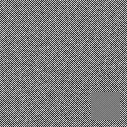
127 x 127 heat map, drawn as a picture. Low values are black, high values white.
A checkerboard runs through the table. In the bottom right lies a patch that is calmer than the rest. No row or column stands out. The values fall into two levels. There is no overall slope. The bottom right is the smoothest part.
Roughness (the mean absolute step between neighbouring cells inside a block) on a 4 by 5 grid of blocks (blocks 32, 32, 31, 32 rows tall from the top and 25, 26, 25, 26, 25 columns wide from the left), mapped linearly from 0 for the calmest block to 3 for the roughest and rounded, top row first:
3 3 3 3 3 / 3 3 3 3 3 / 3 3 3 3 3 / 3 3 3 1 0
